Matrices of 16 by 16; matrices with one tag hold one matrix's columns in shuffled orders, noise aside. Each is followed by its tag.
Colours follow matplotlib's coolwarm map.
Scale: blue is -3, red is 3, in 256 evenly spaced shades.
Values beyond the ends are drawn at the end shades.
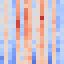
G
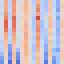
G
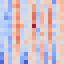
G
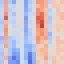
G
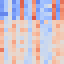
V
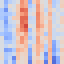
G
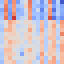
V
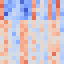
V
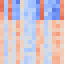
V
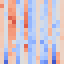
G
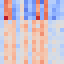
V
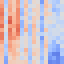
G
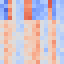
V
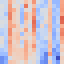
G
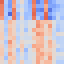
V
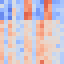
V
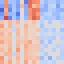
V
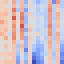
G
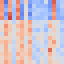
V
